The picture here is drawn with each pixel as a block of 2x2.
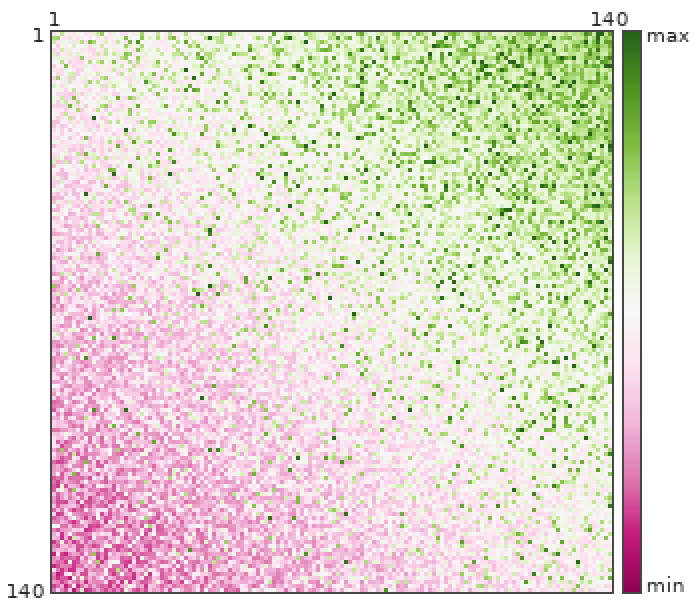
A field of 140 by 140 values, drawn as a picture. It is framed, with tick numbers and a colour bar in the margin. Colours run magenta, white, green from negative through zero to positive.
No regular stripes run through it. The grain is fine, like static. The bottom left is the ninth with the lowest average. The ninth with the highest average is the top right. The halves do not mirror each other. No row or column stands out. Values rise toward the top right.
